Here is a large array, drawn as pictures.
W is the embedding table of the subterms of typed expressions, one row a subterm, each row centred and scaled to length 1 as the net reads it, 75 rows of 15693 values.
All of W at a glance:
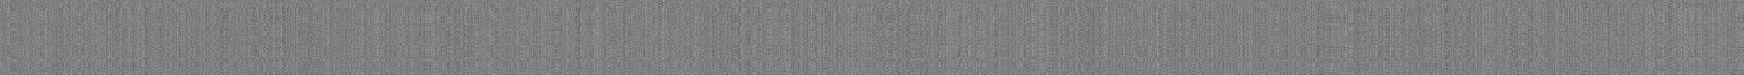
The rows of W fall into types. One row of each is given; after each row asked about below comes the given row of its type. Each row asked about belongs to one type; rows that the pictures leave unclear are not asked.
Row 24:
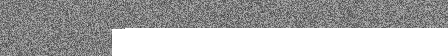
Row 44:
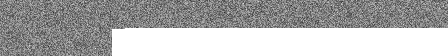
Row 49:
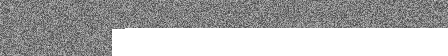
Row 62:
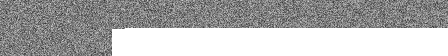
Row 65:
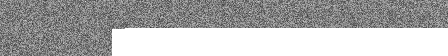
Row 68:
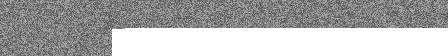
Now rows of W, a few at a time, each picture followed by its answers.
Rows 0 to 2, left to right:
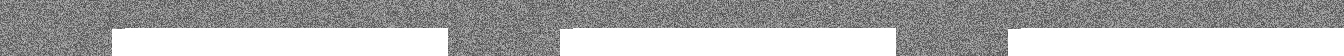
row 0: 68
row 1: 49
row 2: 62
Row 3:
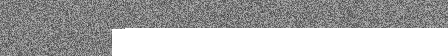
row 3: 24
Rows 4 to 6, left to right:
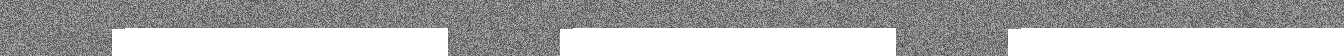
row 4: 24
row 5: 65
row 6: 24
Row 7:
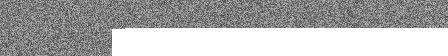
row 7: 24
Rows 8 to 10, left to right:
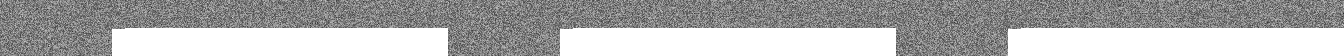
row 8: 68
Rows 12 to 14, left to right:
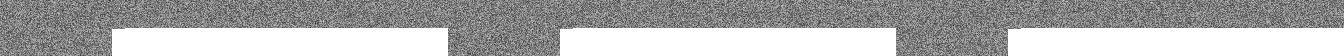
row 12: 44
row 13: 65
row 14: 44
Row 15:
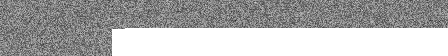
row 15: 44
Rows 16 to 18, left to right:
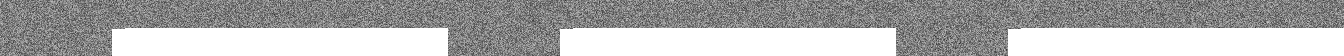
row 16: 49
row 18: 49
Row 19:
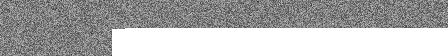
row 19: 49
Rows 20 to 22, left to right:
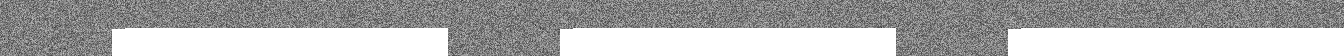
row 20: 24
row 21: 49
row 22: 49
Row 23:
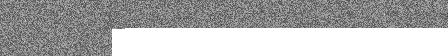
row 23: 68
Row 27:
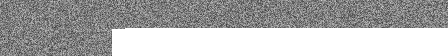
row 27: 24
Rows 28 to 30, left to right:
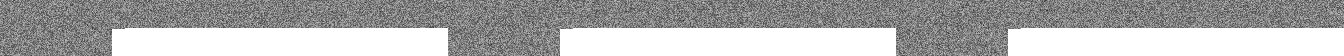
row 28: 49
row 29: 44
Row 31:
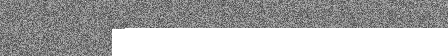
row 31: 65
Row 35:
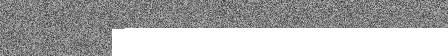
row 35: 44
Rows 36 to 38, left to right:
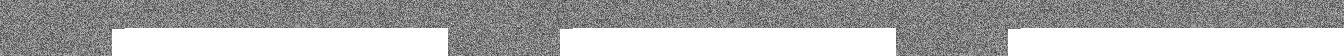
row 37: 68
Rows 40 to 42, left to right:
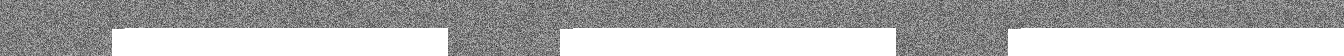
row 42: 65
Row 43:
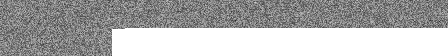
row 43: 44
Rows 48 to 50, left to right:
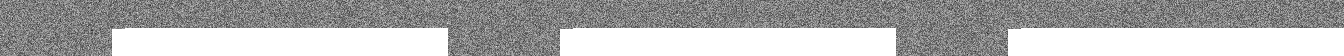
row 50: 49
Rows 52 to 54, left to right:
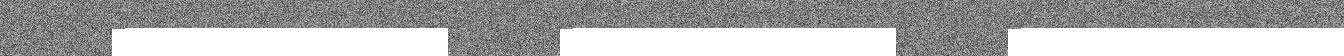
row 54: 24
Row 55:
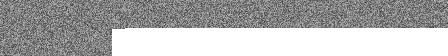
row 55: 49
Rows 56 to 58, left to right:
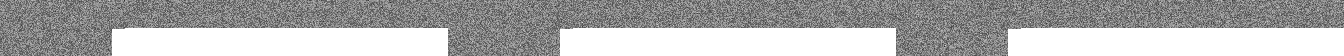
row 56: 65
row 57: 68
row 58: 68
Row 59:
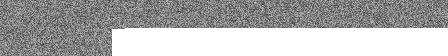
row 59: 44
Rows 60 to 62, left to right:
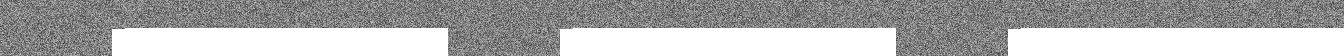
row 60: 49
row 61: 44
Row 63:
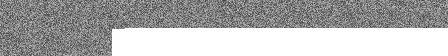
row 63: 65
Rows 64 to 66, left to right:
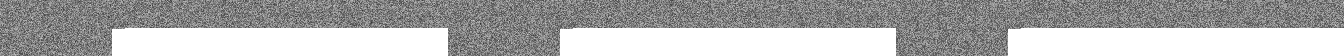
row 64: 65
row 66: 65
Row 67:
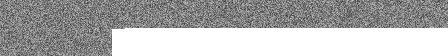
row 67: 44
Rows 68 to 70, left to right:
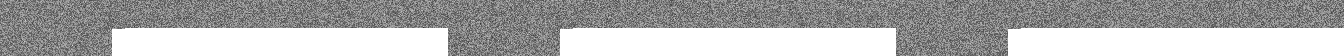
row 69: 65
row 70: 62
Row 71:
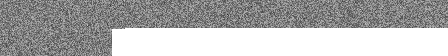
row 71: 24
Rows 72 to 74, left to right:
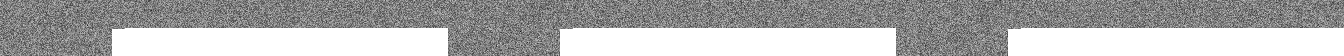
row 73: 62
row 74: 62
